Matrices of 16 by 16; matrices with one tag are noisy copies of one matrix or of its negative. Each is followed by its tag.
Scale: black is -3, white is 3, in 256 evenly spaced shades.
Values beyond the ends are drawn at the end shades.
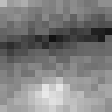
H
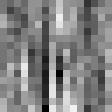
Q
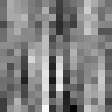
Q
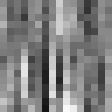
Q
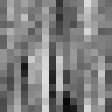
Q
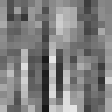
Q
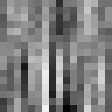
Q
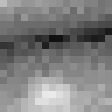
H
